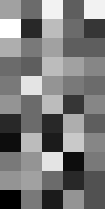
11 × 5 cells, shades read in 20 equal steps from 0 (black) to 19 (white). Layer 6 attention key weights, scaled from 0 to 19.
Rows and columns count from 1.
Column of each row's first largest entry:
3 1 1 3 2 3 4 4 3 2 4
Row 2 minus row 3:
6 -6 2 1 -3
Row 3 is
13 9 12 7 7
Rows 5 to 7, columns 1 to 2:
9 17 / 11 8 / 3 8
